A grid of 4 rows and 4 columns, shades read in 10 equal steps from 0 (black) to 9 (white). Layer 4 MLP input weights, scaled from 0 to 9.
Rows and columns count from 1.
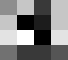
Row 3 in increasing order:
0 8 8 9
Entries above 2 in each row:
3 2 3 2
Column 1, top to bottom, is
5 7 8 4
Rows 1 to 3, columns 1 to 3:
5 7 2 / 7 0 1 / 8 9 0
